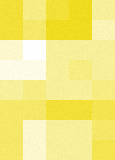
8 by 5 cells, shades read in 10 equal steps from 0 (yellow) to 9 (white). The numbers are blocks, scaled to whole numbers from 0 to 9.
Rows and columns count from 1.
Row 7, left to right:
3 7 5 5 3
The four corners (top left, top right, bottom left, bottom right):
1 5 3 2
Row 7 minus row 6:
0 4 4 4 1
